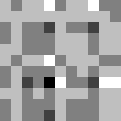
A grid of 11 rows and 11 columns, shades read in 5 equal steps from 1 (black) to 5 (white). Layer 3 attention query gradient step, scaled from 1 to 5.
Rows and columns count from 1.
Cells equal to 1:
1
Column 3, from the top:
4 4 3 3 3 4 3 2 3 3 3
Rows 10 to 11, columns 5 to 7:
3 4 3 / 2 4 3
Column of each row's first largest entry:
5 1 2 2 1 5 2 6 1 2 2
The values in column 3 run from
2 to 4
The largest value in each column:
4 4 4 4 5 5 4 4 5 5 5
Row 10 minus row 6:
-1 1 -1 -1 -2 1 -1 -1 -1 1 1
